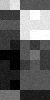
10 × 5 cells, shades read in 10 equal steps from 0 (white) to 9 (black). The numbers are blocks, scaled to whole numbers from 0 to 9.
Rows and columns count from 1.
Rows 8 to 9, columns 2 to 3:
8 6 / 9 6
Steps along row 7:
up down down up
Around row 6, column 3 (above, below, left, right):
6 7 9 5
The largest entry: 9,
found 4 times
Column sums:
67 69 48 45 48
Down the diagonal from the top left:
2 7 1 0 6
